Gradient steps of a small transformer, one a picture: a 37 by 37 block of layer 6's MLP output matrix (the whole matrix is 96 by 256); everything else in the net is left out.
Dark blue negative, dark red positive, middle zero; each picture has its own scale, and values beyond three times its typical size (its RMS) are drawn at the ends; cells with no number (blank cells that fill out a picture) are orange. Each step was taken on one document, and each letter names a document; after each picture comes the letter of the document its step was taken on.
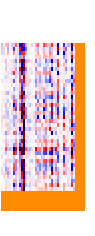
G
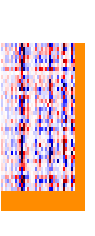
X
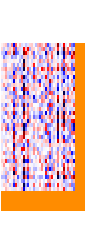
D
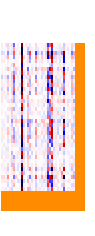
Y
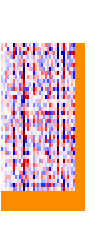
D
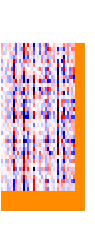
D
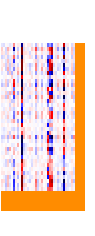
Y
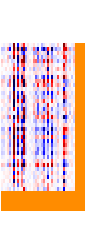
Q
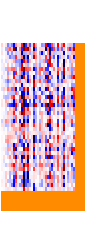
D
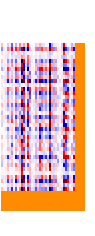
X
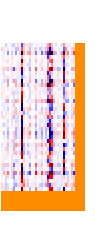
Y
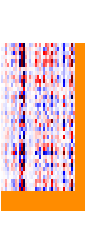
G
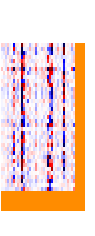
Y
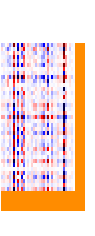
Q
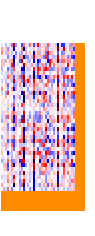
D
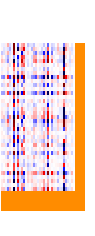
Q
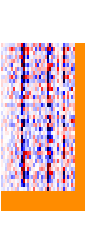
D
